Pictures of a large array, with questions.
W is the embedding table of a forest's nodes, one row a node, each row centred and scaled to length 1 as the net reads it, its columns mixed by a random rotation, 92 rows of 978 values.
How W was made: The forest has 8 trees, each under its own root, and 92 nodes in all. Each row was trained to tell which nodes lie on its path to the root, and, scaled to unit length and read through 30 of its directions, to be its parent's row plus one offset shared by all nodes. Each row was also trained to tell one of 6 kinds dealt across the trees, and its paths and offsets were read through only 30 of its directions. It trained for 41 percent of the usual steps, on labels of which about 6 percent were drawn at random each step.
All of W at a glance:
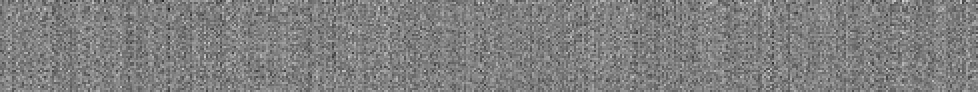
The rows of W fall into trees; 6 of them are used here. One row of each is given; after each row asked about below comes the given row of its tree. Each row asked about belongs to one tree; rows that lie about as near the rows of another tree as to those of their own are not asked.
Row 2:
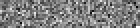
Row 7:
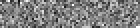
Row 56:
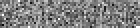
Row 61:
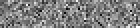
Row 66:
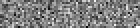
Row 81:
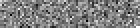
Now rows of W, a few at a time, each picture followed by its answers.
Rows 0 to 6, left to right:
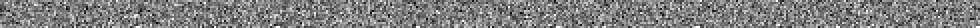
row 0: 61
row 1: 61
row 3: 61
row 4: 61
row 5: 56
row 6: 66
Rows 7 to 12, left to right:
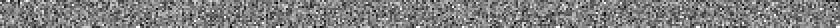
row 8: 56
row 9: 7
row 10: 2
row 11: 7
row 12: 7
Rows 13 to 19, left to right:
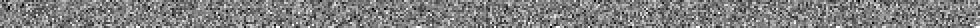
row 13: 66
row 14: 66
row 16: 61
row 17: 66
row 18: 66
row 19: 61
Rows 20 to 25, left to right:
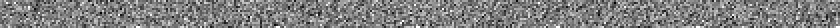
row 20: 66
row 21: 2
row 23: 81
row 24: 2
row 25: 2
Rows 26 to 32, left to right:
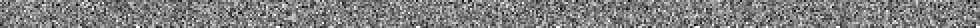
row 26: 56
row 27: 66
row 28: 7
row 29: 56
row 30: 61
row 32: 56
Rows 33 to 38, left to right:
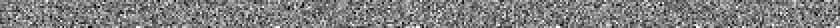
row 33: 56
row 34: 61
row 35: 66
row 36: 56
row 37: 56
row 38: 66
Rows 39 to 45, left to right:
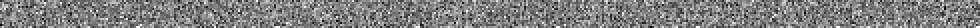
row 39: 7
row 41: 81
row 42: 56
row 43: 56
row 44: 7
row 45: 61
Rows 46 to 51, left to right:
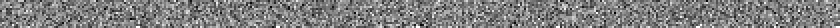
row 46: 66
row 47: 56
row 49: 56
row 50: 7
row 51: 66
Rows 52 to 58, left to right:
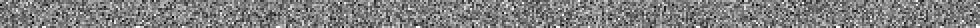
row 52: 61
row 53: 2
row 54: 2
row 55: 56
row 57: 56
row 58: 56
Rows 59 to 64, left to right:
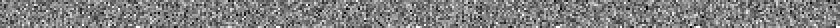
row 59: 61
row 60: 7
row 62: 56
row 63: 61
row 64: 56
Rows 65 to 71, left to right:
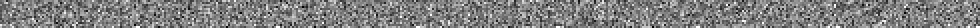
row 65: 66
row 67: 7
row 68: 2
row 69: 7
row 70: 61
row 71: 61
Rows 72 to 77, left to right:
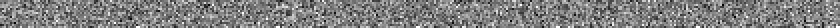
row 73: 7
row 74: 7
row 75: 66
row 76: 66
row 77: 66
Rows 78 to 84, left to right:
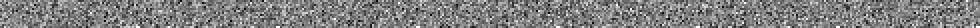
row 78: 81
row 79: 66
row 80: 81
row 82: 61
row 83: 7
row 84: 66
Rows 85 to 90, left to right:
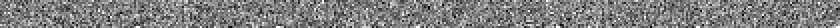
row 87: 7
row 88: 66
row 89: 56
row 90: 81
